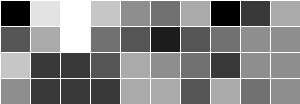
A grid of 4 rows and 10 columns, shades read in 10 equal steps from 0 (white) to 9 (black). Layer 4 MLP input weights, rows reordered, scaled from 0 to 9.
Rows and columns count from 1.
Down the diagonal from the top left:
9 3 7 7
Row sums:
43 47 49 49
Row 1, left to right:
9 1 0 2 4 5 3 9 7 3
